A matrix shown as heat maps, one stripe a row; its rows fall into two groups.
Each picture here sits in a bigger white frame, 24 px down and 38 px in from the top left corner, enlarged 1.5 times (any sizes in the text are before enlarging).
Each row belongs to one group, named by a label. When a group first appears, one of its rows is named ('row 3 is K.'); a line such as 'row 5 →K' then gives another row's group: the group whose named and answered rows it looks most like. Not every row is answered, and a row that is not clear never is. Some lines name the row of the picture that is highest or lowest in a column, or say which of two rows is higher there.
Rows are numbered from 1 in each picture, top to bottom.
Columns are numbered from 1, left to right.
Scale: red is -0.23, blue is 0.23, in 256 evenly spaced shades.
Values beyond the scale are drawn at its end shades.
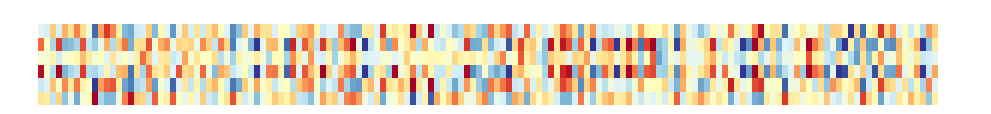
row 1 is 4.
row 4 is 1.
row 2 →1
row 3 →1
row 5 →4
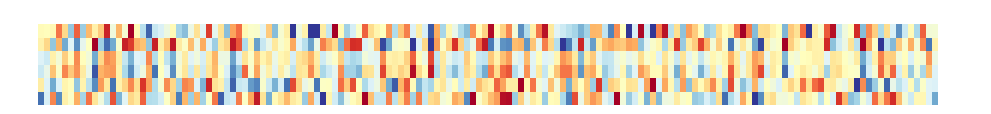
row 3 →4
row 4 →4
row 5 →1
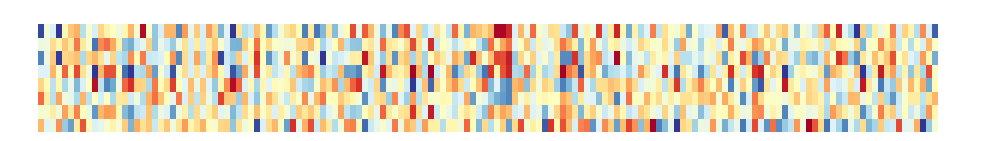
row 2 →4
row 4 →4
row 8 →1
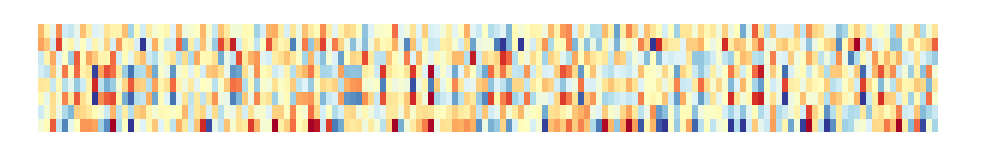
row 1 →1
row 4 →4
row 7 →1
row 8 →1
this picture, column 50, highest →8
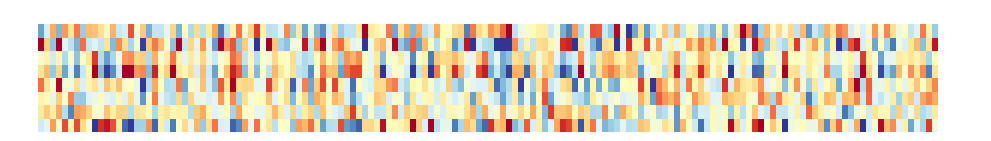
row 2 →1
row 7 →1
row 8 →4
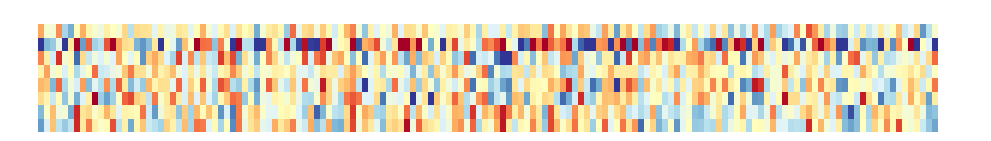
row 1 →1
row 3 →1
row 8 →1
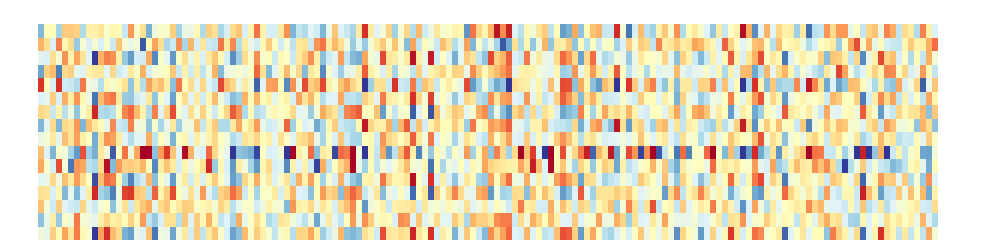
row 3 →4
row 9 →4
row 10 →1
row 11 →1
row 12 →4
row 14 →1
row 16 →4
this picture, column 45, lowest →5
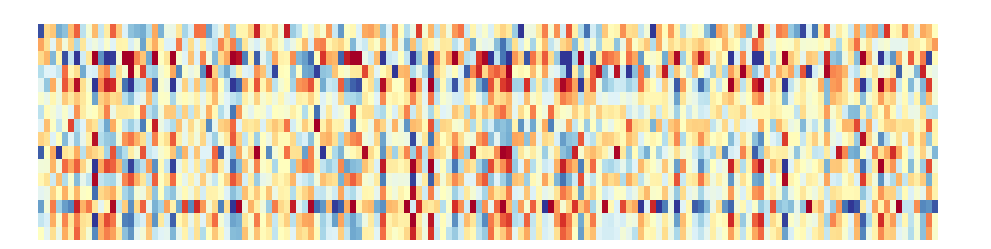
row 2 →1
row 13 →4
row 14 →1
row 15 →4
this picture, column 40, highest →4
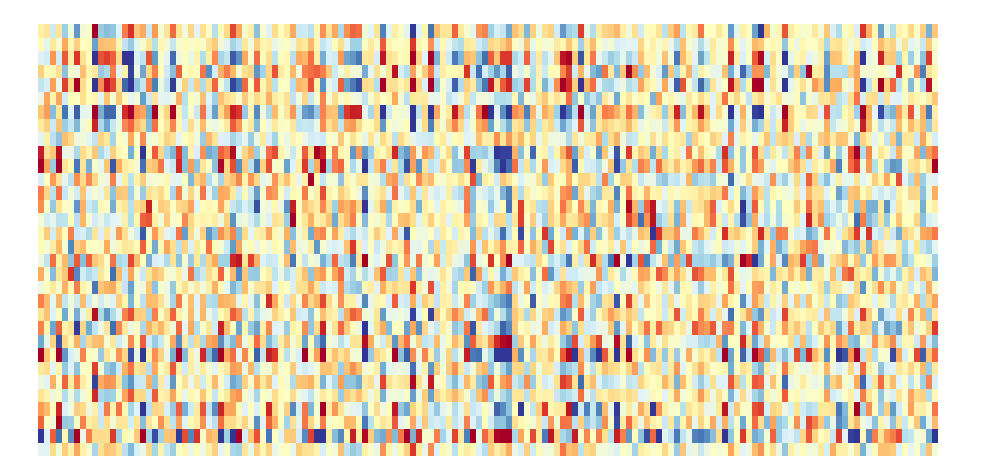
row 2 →4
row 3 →4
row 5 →4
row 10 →1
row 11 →1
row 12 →1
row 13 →1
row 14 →1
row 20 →4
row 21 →1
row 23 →1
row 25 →1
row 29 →1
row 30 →1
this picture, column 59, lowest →18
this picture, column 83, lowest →31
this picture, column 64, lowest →31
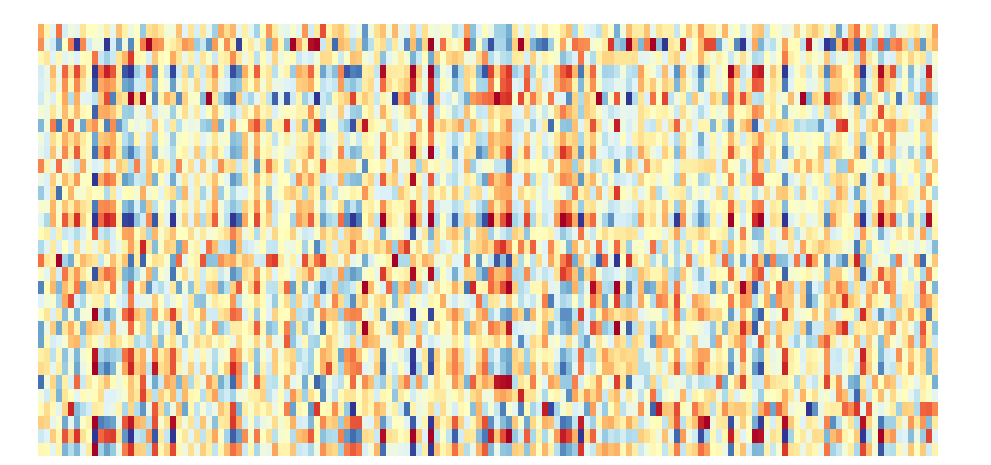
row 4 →4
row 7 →4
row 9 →4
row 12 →4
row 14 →4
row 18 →1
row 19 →4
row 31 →4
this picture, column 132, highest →2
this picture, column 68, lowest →2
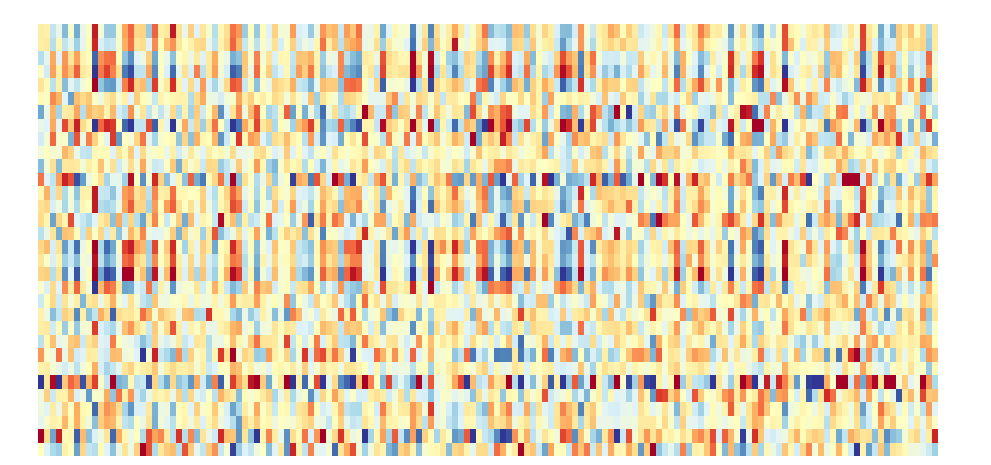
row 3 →4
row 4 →4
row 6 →1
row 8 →4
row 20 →4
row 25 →1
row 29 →4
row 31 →1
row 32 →1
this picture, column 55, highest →31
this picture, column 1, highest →27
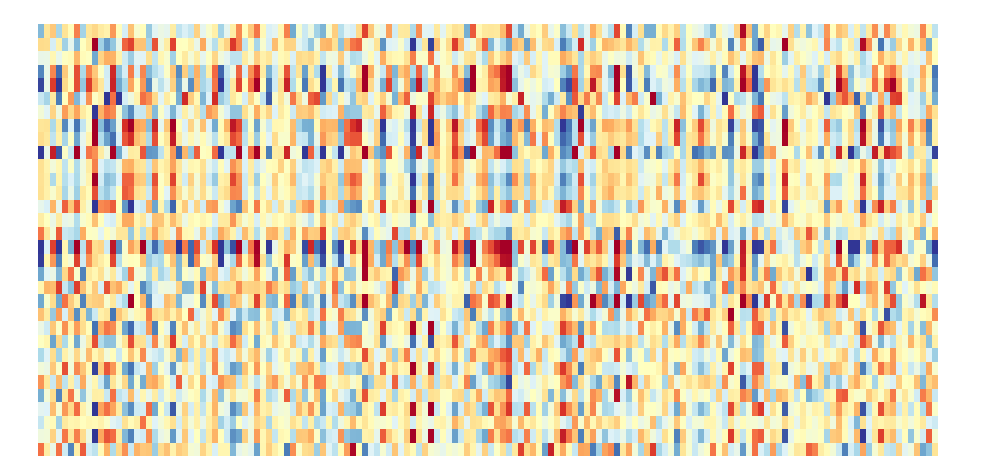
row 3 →4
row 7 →4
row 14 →4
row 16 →1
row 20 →1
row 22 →1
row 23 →4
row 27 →1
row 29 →4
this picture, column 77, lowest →17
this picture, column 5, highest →8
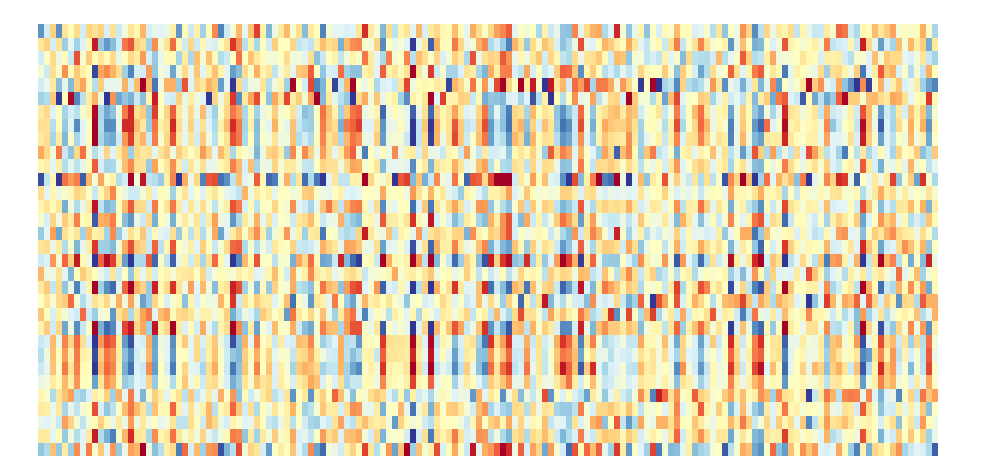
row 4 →4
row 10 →1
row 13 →4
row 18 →4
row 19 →1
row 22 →1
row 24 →4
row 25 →4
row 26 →4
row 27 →4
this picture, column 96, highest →12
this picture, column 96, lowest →22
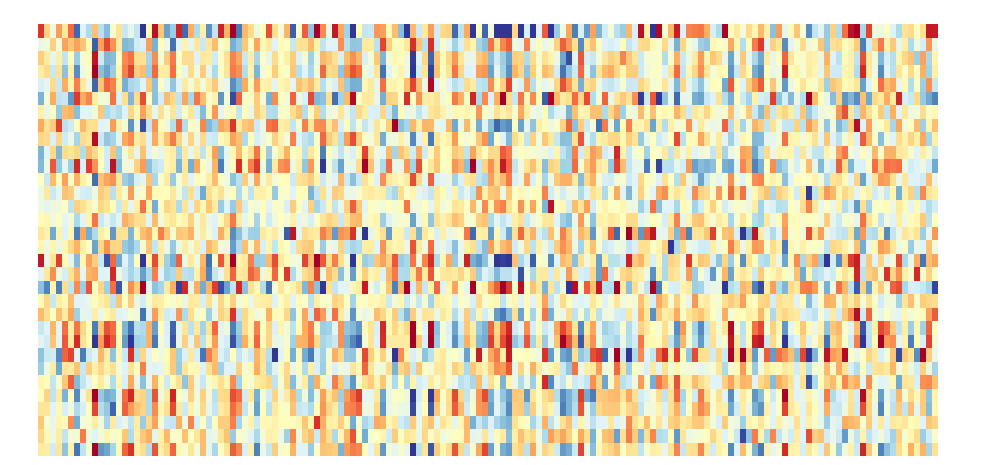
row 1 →1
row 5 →4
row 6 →1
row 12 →4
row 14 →1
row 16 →1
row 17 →4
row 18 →1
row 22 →1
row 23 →4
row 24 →4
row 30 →1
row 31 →1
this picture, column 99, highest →25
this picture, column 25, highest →1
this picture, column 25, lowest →20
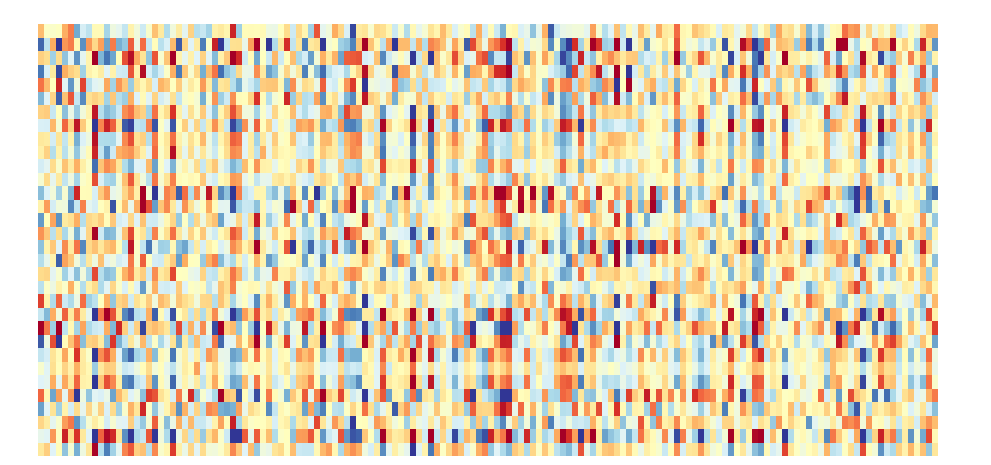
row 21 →1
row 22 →4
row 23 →1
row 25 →4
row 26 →4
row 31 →4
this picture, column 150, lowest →23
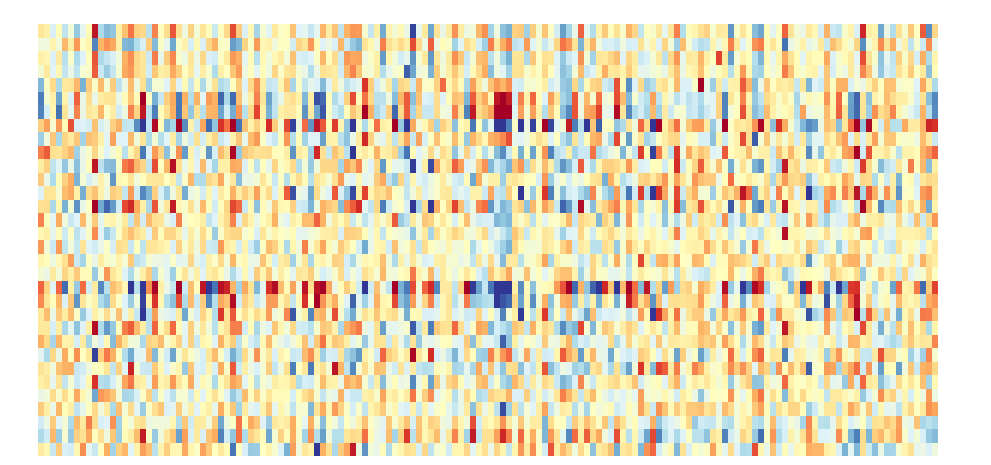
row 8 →1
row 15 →1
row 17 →1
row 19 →4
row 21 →1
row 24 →1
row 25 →4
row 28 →4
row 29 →1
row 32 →1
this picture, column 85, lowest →8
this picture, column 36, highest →32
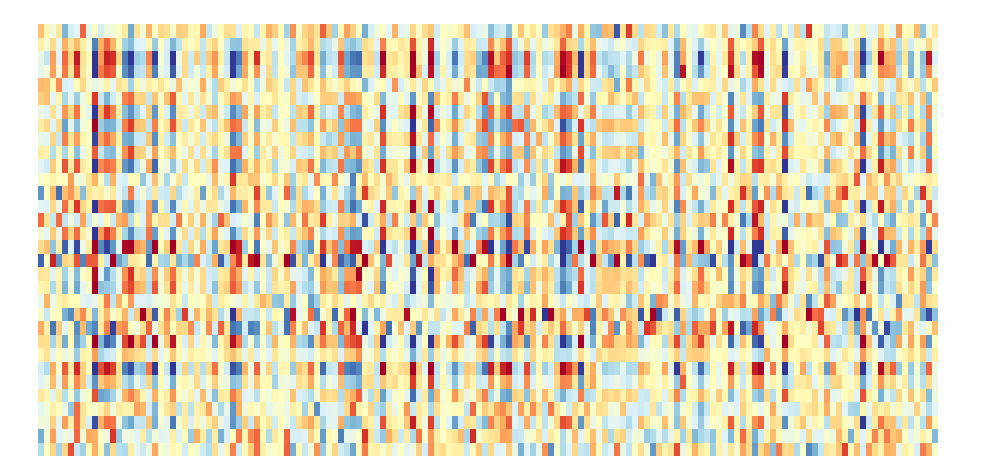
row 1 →1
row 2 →4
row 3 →4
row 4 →4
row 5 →1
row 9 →4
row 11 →4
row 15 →1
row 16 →4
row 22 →1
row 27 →4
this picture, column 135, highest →22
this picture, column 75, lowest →17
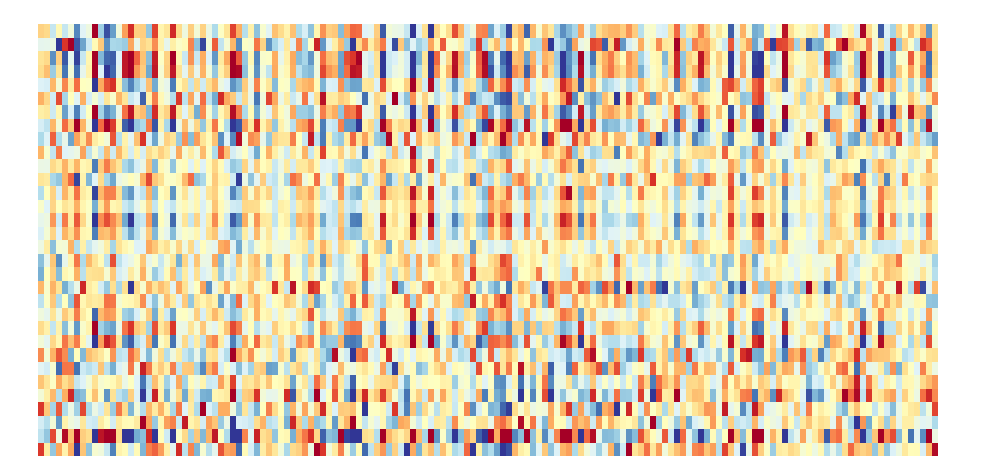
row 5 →4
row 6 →1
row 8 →4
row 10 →1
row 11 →4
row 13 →4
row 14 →4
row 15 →4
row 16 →4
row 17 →1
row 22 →4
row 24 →4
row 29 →1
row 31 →4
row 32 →1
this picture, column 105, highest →20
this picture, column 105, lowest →31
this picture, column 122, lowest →2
